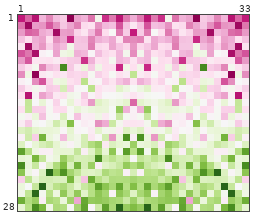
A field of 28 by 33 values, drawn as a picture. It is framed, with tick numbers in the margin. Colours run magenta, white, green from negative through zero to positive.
Mirror symmetry: left to right. Average level on the scale: 50%. Ninth with the highest average: bottom middle. Slope: up to the bottom.
